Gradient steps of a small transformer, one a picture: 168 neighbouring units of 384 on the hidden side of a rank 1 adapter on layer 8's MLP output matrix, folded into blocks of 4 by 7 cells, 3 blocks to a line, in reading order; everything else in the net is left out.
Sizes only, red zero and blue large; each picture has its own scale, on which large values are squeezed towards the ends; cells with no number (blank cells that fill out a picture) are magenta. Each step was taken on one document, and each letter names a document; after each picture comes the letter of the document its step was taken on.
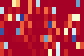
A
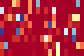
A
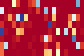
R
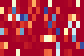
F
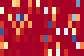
R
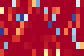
R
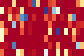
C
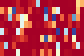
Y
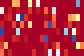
A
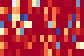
F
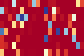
C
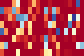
F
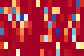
Y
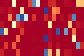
C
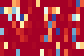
Y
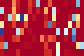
F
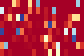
A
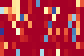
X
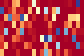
R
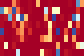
Y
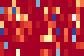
Y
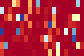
A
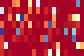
A
